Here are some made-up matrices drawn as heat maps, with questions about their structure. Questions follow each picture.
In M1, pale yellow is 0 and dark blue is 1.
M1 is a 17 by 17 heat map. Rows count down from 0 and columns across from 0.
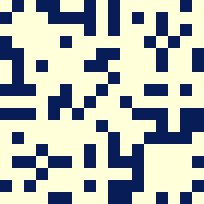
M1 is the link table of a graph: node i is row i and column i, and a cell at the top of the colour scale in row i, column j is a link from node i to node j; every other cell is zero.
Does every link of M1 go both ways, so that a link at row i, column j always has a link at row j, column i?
yes
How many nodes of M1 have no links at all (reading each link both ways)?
0
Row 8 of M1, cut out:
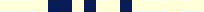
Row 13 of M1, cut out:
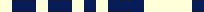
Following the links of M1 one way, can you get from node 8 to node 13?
yes
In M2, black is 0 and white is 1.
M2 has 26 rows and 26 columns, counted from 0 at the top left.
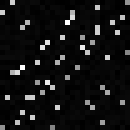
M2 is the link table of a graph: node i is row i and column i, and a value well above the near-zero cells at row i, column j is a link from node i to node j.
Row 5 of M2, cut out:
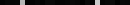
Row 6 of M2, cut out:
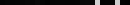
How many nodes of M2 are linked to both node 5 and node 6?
1
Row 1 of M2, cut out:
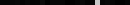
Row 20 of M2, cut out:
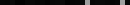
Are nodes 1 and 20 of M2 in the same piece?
no
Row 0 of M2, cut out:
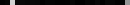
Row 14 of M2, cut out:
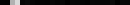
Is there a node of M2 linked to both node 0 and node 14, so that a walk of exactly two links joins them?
yes
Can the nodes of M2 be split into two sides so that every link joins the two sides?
no
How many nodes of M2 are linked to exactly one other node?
4
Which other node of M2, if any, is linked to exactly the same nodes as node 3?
none
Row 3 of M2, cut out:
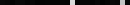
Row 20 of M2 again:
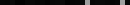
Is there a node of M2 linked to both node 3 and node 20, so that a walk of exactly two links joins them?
yes
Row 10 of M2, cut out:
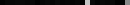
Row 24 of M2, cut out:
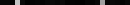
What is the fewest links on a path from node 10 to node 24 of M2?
3
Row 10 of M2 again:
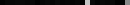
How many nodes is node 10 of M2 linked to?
2
